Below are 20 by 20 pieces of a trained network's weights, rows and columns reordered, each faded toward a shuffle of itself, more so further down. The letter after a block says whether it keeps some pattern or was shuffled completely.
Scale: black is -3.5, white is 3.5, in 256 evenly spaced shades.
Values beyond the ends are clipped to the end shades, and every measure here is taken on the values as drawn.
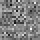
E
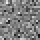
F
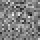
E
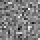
F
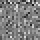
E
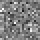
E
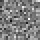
F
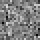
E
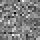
E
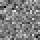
E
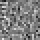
F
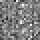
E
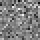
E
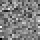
E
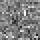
F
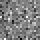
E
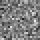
F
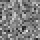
E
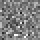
F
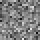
F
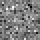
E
